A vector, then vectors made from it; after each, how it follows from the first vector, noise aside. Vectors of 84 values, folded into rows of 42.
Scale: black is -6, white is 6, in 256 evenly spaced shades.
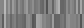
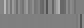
partly zeroed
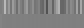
partly zeroed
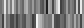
scaled up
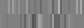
partly zeroed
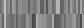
copied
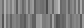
copied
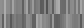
copied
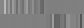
partly zeroed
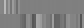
partly zeroed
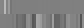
partly zeroed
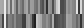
scaled up
